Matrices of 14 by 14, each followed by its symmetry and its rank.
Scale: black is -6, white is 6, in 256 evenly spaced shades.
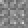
symmetric, rank three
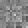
symmetric, rank three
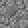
symmetric, full rank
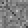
symmetric, full rank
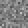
neither, full rank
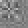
symmetric, rank three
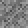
symmetric, full rank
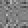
neither, rank three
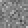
symmetric, full rank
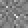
symmetric, rank three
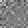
symmetric, rank three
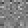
neither, rank three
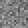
neither, full rank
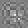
symmetric, rank three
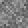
symmetric, full rank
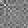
symmetric, rank three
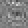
neither, rank three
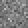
neither, full rank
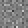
neither, rank three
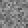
neither, full rank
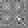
symmetric, rank three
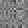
neither, rank three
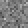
neither, full rank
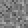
symmetric, full rank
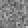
neither, full rank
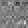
neither, rank three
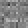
neither, rank three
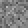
symmetric, full rank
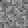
symmetric, full rank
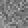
neither, full rank
